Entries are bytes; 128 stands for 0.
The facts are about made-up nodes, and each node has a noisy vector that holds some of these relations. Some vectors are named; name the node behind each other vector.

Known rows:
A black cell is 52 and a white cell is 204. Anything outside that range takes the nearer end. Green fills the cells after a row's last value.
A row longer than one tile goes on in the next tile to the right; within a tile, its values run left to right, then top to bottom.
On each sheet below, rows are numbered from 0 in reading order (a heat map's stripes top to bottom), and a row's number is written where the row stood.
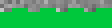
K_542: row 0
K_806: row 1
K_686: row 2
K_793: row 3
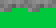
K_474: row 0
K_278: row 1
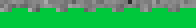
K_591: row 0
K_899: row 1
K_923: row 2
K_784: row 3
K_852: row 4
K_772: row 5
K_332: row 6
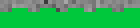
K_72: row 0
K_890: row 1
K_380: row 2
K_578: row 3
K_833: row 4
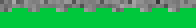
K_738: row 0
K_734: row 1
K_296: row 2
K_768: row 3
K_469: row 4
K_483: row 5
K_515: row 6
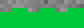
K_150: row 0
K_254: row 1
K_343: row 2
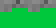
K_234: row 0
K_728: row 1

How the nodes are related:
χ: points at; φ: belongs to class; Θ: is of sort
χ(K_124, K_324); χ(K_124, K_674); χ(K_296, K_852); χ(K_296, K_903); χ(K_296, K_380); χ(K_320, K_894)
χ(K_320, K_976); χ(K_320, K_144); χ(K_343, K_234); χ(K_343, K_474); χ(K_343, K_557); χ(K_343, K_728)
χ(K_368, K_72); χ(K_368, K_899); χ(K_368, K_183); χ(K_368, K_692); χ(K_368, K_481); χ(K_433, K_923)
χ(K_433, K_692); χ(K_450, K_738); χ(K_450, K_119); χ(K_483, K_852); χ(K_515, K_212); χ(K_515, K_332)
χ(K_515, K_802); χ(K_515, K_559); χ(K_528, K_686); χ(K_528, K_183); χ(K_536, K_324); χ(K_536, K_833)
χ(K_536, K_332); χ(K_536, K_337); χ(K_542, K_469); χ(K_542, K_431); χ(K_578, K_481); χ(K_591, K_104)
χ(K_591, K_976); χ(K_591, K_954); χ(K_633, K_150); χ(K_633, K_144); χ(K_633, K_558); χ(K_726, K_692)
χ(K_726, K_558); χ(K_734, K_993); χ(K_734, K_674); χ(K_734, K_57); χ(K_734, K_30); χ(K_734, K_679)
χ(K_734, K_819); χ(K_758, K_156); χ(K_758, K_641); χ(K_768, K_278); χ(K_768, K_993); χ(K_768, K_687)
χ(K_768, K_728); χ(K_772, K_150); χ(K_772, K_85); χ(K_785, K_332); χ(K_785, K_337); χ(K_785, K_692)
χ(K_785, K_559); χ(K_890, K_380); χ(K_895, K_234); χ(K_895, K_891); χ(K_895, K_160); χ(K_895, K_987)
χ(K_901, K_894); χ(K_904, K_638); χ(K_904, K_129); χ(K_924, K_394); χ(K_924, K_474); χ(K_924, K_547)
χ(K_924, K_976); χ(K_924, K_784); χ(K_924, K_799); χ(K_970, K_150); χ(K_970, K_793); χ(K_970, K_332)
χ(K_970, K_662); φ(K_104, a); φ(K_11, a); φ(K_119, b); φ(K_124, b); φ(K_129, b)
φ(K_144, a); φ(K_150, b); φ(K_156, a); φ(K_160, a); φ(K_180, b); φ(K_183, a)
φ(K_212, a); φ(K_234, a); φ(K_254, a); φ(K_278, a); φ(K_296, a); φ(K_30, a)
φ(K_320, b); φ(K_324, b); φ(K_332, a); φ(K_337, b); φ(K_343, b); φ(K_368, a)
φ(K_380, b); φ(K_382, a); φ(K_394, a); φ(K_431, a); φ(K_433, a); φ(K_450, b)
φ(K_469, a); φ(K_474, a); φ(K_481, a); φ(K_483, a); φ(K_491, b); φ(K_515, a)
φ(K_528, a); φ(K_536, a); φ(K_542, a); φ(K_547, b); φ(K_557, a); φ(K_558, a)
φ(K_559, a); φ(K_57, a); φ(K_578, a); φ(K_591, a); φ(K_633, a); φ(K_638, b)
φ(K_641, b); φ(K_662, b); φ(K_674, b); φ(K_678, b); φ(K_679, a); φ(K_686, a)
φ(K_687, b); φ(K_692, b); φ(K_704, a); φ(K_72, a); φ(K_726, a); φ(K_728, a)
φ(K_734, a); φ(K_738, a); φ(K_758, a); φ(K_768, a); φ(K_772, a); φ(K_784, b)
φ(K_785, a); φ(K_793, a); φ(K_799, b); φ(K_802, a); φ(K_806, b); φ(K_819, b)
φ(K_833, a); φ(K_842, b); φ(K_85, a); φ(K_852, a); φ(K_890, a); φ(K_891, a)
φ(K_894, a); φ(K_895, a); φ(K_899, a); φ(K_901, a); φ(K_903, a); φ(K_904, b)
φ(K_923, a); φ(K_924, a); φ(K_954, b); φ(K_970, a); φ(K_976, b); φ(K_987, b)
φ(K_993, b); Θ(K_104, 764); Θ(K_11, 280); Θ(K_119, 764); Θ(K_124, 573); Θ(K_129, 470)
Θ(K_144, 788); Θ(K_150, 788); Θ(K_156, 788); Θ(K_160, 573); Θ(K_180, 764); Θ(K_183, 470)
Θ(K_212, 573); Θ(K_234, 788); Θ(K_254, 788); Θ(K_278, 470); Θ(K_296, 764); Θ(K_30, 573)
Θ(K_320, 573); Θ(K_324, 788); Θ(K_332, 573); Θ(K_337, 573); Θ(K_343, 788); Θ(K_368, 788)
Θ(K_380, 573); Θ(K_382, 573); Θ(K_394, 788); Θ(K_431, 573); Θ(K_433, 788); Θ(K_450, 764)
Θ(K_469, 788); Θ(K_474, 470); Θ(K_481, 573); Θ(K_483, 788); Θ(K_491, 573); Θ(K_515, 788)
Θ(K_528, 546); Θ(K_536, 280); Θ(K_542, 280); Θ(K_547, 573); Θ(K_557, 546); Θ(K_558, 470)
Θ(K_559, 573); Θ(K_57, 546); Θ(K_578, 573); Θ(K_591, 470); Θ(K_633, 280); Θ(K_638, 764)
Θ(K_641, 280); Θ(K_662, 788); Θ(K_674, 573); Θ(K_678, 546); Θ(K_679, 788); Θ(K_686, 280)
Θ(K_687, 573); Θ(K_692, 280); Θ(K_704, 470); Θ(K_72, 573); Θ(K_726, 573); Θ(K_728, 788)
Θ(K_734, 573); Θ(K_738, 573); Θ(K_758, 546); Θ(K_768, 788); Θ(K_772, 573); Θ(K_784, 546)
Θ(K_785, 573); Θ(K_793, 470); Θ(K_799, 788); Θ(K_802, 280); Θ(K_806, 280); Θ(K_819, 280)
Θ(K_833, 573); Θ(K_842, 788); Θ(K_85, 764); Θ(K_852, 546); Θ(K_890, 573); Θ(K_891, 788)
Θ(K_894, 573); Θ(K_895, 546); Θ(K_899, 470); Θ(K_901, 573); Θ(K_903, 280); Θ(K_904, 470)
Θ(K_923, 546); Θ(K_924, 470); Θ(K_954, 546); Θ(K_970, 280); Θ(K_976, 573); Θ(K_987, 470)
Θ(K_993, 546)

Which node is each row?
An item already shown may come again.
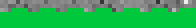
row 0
K_296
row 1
K_30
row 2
K_894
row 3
K_483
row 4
K_674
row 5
K_483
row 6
K_758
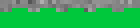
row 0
K_382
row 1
K_450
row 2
K_85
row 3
K_124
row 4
K_819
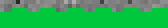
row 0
K_852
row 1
K_842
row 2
K_987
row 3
K_557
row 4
K_57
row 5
K_678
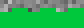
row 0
K_904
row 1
K_380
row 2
K_528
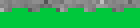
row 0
K_11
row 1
K_160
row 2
K_320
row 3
K_692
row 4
K_894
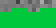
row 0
K_557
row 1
K_738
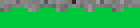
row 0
K_30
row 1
K_768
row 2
K_852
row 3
K_901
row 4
K_799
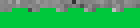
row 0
K_819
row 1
K_674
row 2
K_483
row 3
K_704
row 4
K_633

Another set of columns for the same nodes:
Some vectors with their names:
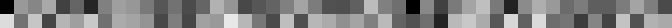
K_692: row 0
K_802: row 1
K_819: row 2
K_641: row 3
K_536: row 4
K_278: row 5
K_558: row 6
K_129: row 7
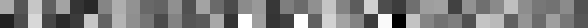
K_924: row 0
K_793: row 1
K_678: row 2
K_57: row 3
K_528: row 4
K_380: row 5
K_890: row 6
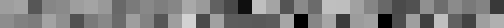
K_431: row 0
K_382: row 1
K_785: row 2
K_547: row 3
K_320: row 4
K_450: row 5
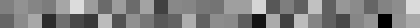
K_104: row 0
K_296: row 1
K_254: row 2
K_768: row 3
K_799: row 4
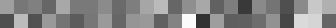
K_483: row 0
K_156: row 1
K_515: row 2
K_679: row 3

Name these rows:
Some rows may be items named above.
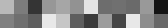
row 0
K_30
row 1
K_734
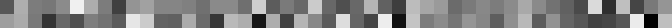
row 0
K_144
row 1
K_30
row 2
K_180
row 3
K_768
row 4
K_923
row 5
K_382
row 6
K_578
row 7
K_895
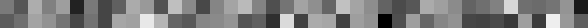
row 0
K_542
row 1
K_819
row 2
K_160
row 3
K_987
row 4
K_320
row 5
K_901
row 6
K_734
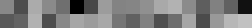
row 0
K_904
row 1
K_85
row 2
K_124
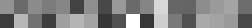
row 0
K_450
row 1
K_852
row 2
K_903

